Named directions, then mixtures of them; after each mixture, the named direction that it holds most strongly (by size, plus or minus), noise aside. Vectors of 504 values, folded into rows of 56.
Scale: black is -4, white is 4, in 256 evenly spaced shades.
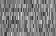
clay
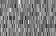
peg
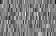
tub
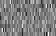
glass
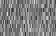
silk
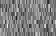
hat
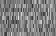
clay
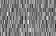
silk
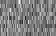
peg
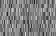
silk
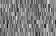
hat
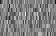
tub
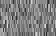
hat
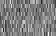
glass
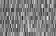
silk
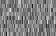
peg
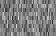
clay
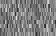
hat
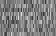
clay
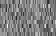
hat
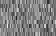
hat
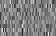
glass
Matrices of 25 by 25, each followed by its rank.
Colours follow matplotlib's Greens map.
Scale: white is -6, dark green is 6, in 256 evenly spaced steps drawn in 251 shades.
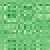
three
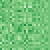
three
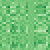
three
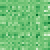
three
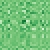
three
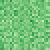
three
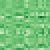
three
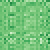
three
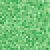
full rank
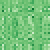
three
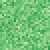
full rank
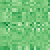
three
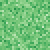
full rank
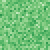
full rank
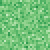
full rank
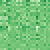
three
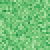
full rank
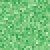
full rank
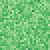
full rank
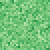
full rank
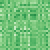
three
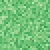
full rank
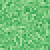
full rank
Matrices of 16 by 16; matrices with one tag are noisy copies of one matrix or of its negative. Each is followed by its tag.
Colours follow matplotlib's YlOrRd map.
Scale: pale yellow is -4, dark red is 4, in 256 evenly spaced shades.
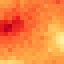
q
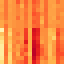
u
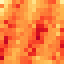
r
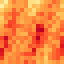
r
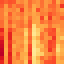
u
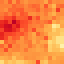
q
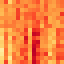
u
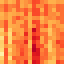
u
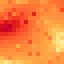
q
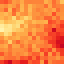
q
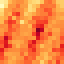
r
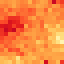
q
